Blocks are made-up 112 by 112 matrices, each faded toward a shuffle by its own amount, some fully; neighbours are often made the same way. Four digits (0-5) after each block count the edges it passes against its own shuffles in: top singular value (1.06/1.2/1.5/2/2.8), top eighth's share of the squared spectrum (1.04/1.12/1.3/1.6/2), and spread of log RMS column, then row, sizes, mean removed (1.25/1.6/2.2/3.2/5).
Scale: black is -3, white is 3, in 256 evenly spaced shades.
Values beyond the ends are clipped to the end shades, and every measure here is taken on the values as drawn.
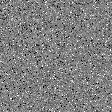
2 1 0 0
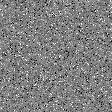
1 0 0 0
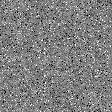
2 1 0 0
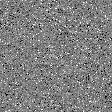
2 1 0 0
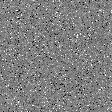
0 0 0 0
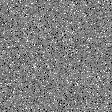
0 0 0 0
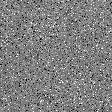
0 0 0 0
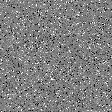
2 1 0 0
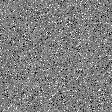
1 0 0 0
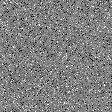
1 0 0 0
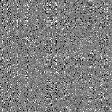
4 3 3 2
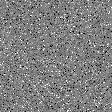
0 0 0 0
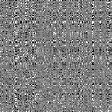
5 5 4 3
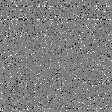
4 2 0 1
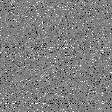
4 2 1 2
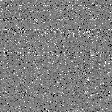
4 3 1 2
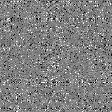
4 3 1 2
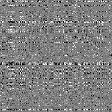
5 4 3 4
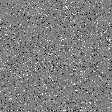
3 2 0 1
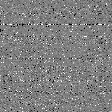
4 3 1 2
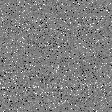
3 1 0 1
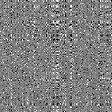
5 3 3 2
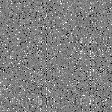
4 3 2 1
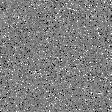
3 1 0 0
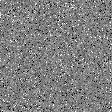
1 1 1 0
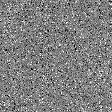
0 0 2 0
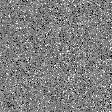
0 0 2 0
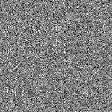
4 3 2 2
